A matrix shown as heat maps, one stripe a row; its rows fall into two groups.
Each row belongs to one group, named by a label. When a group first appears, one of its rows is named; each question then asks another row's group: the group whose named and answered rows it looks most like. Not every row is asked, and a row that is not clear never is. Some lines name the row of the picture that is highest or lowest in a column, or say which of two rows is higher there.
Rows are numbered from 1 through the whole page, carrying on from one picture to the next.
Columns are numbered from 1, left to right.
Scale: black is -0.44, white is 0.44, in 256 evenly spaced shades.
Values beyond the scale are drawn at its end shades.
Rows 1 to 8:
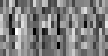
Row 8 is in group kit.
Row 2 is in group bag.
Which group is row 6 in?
kit
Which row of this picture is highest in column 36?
4
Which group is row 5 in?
bag
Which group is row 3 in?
bag
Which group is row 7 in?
bag
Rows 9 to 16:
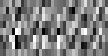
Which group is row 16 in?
kit
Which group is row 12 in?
kit
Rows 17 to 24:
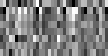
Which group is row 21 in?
kit
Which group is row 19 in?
kit
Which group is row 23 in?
kit
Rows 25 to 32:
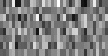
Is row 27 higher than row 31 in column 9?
No
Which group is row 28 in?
bag
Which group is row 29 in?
kit
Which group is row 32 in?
kit
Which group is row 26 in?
kit
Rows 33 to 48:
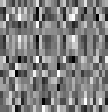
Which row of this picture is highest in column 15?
48
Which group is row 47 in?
bag
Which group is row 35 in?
kit
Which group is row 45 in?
bag
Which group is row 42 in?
bag
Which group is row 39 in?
kit
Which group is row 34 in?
kit
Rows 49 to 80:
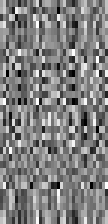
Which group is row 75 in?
bag
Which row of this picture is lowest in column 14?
63
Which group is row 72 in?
kit
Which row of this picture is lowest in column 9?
63
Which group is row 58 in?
bag
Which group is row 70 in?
bag
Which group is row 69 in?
kit
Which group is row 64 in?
kit
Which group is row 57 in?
kit
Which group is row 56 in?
kit
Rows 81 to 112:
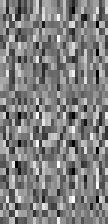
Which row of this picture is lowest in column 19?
110
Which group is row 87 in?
kit
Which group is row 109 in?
kit
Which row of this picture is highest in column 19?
100
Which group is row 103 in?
kit
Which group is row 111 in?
bag
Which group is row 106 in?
kit
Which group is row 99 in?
kit
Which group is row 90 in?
bag
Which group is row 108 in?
bag
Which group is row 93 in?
bag
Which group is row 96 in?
kit
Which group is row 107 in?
kit
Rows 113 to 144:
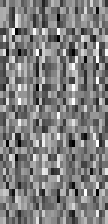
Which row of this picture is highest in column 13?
120
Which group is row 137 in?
bag
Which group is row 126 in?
bag
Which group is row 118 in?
bag
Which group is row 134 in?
bag
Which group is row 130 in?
kit
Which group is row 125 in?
kit
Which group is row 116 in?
bag
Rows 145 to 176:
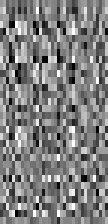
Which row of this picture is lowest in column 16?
153
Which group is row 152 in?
bag
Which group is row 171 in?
bag
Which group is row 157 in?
bag
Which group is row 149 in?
kit
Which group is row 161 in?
bag
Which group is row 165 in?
kit
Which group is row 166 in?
bag
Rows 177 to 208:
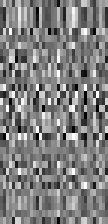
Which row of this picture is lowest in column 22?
196
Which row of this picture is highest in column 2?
189
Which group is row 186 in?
bag
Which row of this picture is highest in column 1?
191
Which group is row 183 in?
kit
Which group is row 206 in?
kit
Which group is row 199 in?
bag
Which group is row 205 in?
kit
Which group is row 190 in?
kit
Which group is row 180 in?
kit
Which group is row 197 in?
kit
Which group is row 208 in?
bag
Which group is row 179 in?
kit
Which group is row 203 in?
bag
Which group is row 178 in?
kit
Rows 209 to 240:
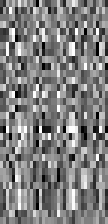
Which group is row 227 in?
kit
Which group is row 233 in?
bag
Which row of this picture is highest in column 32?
228
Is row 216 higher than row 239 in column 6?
Yes
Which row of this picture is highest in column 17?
228
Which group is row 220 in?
kit
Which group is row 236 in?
kit
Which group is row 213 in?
kit
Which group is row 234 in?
bag
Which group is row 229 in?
kit
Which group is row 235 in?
bag
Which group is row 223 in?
kit
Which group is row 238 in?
kit
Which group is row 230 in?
bag
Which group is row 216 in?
kit
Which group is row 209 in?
kit
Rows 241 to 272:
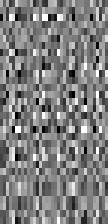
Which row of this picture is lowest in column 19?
243
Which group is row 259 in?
bag
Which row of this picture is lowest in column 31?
243
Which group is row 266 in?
kit
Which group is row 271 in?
kit
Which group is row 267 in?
kit
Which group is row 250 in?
bag
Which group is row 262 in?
kit
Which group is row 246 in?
bag
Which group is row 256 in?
bag
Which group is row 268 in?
kit
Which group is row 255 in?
kit
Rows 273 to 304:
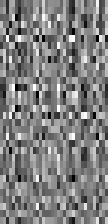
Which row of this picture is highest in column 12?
285
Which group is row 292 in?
kit
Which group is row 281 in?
bag
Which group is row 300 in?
kit
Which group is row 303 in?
kit
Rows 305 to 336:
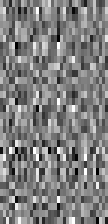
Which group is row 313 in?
kit
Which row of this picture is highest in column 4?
326
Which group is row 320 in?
kit
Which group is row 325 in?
bag
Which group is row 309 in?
bag
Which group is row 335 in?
bag
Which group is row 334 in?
bag
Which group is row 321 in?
bag
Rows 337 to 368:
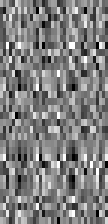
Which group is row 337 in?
bag
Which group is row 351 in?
kit
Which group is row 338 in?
kit
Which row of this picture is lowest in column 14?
359
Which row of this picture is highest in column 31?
360
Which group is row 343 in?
kit
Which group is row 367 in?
kit
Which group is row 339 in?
bag
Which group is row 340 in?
bag
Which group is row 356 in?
kit
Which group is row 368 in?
bag
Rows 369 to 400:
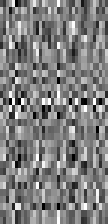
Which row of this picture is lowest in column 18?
383
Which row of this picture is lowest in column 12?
385
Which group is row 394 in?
bag
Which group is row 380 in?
bag
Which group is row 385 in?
bag
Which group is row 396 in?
kit
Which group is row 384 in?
bag
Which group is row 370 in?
bag
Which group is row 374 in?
bag
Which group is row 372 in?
kit
